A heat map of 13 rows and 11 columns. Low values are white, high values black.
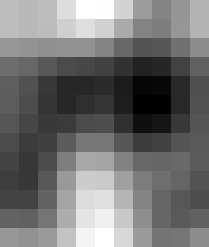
Lone odd cells: none. Ninth with the highest average: middle right. Slope: none. Ninth with the lowest average: bottom middle. Roughest part: top middle.
